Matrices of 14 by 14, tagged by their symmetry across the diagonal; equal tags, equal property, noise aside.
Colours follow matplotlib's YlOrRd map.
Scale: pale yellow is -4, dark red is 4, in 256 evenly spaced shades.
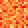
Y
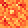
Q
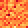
Y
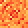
Q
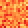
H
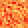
H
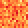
Y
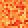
H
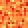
H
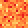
H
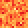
Y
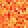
Y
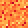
Q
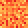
H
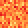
Y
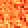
H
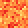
Y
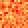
H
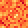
Q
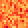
Y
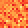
Q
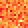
Y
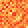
Q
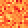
H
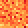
H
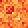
Q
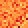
Q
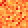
Q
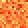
Y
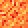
Q
